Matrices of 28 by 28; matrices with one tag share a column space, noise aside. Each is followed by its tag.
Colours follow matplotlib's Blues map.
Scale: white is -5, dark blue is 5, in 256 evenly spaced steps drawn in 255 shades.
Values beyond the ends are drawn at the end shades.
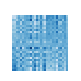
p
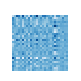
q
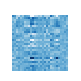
q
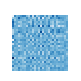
q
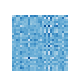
q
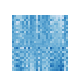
p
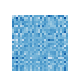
q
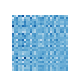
q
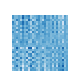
p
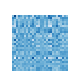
q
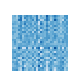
p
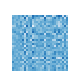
q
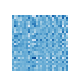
q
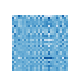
q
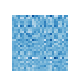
q
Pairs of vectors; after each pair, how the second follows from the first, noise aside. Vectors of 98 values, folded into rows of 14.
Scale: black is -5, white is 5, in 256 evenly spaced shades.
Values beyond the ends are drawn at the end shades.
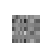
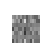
sign-scrambled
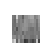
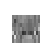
wrapped around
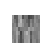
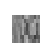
wrapped around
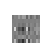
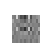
wrapped around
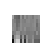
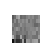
sign-scrambled
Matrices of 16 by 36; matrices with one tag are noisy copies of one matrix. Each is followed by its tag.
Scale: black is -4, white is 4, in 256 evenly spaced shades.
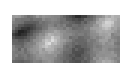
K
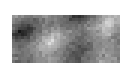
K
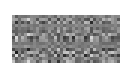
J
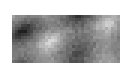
K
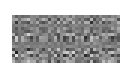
J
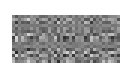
J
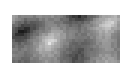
K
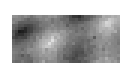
K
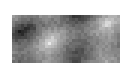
K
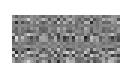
J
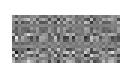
J
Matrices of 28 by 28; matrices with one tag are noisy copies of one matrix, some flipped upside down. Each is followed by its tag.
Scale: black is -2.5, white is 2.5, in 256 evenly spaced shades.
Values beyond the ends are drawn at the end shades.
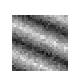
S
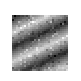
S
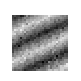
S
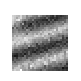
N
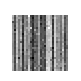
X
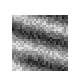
N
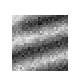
N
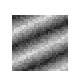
S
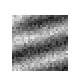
N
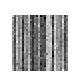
X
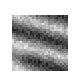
N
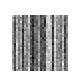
X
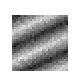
S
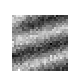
N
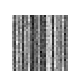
X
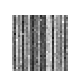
X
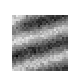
N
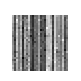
X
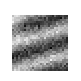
N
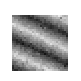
S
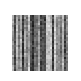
X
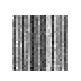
X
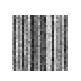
X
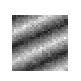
S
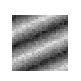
S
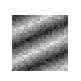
S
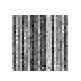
X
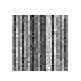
X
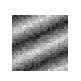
S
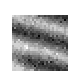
N
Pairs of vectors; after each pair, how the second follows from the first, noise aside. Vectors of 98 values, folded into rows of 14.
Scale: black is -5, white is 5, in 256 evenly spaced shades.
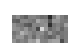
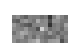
copied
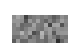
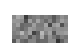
copied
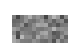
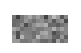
copied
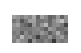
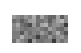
copied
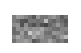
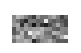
scaled up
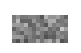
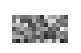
scaled up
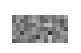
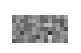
copied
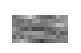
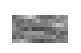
copied
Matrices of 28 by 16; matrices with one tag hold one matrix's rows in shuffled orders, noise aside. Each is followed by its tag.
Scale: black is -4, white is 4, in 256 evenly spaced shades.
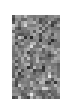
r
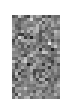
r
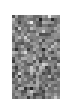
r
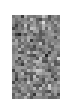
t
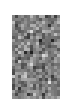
r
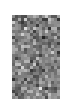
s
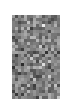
t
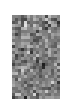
s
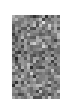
t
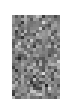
t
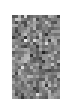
s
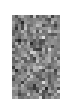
t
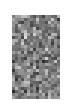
s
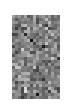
s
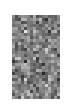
s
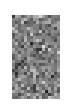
t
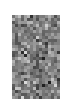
s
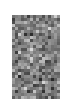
r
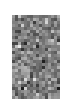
s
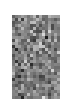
t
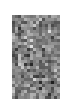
r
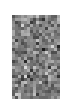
s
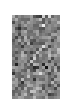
t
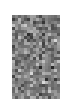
r
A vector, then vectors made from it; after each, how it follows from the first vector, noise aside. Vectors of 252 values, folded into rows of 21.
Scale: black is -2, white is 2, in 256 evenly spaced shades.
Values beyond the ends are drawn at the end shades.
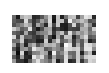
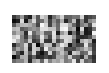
wrapped around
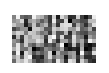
negated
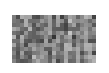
shrunk
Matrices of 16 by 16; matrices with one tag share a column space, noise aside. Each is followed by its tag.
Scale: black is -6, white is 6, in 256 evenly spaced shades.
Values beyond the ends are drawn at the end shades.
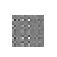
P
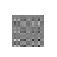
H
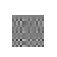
H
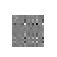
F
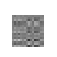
H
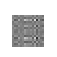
P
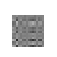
H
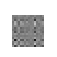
H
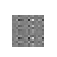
P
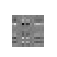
F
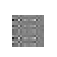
P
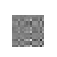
H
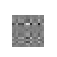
F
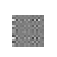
P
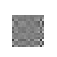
H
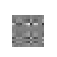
F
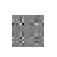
F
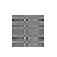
P
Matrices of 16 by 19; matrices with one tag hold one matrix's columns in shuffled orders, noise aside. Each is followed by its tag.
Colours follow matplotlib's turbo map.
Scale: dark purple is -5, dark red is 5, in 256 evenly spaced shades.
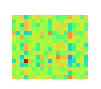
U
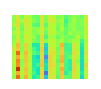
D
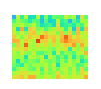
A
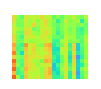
D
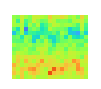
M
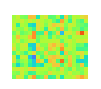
U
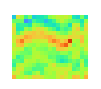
A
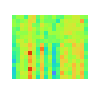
D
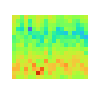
M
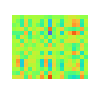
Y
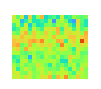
A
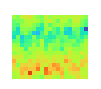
M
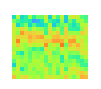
A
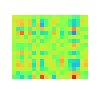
Y
